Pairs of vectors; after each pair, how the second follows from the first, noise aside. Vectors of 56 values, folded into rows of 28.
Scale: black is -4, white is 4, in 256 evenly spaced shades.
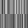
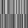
copied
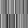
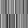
copied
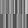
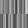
copied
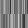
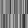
copied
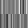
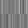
shrunk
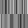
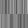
shrunk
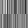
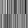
copied
